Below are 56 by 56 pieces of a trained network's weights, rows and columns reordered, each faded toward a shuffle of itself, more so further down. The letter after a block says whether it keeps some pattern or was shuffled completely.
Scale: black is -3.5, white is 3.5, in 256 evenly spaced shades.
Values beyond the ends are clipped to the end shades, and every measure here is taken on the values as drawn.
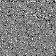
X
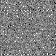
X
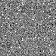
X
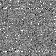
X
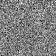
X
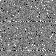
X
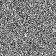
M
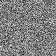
M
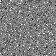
M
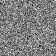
M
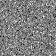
M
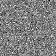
X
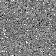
M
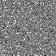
X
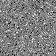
M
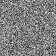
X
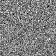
X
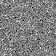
M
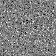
X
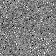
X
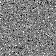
M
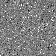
M
